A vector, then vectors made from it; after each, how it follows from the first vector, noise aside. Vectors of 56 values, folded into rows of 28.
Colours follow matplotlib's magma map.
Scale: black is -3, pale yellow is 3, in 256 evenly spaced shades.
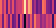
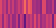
shrunk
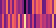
negated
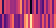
reversed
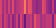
shrunk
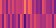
shrunk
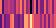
reversed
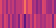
shrunk
